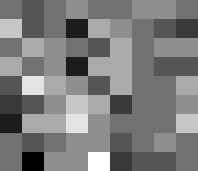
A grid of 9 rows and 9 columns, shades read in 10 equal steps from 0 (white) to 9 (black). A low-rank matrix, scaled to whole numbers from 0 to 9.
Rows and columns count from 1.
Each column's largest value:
8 9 5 8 6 7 6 6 7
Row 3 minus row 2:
3 -3 -1 -3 3 -1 0 -2 -3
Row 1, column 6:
5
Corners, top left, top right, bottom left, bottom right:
5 5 5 5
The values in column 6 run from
3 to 7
